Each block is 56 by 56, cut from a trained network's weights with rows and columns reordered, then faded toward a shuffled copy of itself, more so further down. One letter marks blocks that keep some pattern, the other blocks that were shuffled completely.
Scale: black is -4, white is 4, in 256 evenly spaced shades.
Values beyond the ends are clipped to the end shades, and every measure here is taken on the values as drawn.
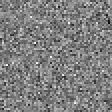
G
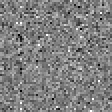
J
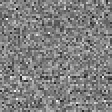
J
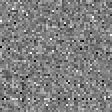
J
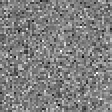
G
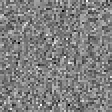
J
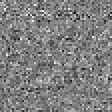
J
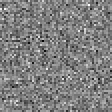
J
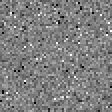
G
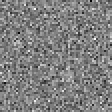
G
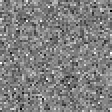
G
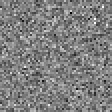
G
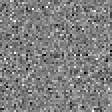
J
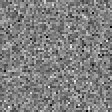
G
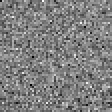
J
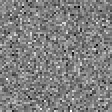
G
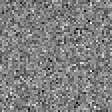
G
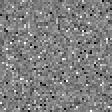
G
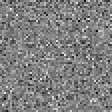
J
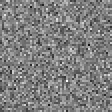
G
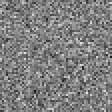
G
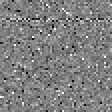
J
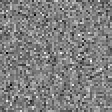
J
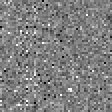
J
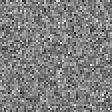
G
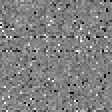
J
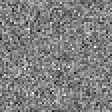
J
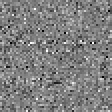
J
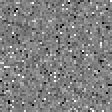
G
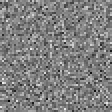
J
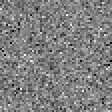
G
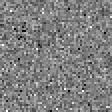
G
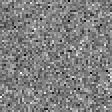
G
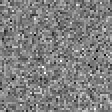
G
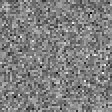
G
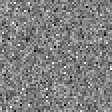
G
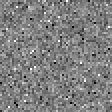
G
